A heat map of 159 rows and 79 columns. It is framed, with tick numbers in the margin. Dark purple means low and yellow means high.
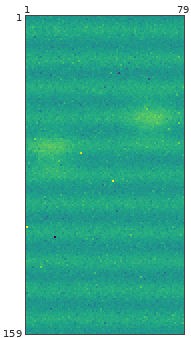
Bumps: two. Seam: none. Stripes: horizontal, repeating 11 times. Average level on the scale: 60%. Slope: none. Histogram: heavy tails on both sides.
